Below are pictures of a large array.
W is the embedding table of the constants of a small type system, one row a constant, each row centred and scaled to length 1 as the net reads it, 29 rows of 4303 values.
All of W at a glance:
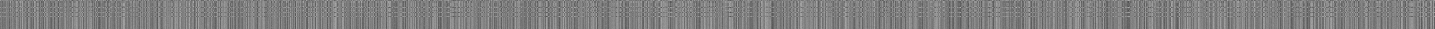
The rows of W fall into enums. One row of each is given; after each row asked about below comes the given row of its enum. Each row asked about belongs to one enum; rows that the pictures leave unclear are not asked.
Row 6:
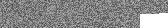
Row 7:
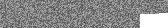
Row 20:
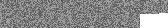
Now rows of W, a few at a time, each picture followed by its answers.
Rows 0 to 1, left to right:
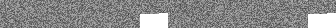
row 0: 7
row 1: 6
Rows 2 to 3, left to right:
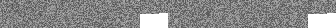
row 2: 6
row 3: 20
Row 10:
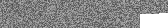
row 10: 6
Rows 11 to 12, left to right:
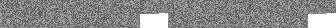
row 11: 20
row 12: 7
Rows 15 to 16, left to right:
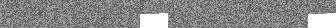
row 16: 7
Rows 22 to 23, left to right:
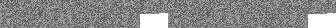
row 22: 20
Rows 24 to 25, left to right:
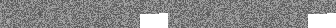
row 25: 20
